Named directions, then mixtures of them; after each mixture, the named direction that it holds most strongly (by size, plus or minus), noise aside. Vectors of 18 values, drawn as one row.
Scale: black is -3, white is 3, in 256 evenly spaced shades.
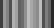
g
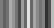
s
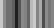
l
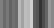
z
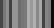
g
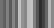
z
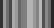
g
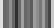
g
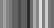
z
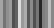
g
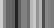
l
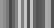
s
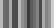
g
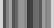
g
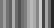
g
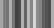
s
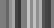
s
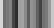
g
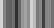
l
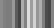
s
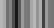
l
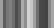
z
